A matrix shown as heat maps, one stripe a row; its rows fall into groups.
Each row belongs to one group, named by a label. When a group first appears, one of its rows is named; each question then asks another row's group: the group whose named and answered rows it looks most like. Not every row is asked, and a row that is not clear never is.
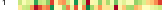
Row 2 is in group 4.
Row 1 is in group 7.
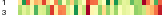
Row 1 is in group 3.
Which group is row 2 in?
7
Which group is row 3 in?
7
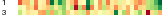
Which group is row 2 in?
4
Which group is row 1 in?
4
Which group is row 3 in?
3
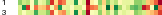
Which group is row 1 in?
7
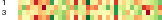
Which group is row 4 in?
4
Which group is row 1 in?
4
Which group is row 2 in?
3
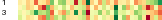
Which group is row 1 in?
4
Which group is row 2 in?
3
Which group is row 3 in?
7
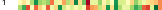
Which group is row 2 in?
3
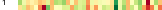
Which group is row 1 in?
3
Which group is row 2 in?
3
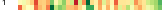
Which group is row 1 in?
4
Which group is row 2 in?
4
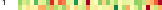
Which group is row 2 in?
3
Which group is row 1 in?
7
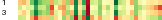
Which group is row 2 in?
7
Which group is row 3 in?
7
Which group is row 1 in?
7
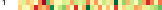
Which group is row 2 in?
4
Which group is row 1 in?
3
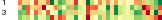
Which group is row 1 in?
4
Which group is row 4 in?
7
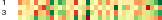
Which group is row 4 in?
7
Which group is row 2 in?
3
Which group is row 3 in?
4
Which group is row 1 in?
4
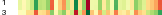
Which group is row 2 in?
7
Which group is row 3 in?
4
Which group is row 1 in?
7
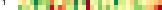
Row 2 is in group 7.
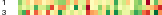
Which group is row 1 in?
3
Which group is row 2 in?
7
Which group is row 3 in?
3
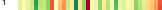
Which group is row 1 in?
7
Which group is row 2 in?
7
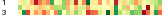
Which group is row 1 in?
4
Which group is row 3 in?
3
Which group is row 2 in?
3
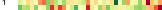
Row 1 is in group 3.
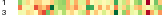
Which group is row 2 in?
4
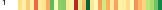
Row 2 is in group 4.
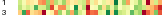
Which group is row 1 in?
3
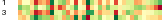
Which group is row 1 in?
4
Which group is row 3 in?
4
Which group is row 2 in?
7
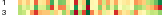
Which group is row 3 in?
4
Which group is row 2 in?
7
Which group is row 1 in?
4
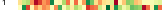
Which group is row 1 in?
4
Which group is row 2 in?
3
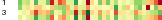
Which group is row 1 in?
7
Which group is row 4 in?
7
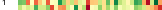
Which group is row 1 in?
3
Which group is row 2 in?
7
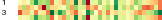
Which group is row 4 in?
7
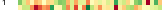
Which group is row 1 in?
3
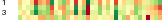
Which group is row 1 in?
4
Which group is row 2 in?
7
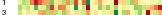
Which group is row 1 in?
4
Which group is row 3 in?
3
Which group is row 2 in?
7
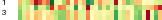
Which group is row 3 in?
3
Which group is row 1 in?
4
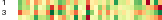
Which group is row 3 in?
4
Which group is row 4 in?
7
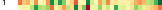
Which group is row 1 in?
4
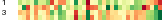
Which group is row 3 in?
4
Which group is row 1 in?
7
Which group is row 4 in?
4
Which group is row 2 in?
3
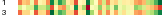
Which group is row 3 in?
4
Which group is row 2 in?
7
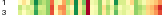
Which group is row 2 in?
7
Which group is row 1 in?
7
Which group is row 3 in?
7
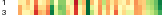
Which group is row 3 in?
4
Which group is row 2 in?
4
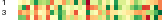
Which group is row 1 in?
7
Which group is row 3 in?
4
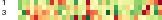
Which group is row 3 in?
3
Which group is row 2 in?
3
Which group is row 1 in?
7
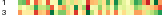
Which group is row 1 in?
3
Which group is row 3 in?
4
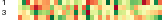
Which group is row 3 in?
7
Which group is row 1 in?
3
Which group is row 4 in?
4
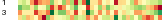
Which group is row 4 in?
3
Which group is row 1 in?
4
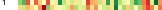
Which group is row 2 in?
3
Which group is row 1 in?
3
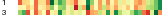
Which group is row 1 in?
4
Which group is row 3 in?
3
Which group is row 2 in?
4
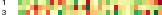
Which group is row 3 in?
3
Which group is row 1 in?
7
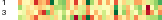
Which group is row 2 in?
3
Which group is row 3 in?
3
